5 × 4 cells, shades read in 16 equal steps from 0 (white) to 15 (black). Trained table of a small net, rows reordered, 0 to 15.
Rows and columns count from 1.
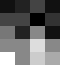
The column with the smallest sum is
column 3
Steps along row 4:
same down up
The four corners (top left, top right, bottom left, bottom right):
14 14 0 5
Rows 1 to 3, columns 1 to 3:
14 13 11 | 11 11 15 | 8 13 7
